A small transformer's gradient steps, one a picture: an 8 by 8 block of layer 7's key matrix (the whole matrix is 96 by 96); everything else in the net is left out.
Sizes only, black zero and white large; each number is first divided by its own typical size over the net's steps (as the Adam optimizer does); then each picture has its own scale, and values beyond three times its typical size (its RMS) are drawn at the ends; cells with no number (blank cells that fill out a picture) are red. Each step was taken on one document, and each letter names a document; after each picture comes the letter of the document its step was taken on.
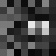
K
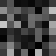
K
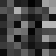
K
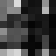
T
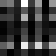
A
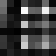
A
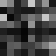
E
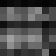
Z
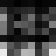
E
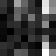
T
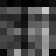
E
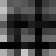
T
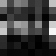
K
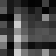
Z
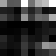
A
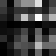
A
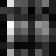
K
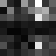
A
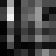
K
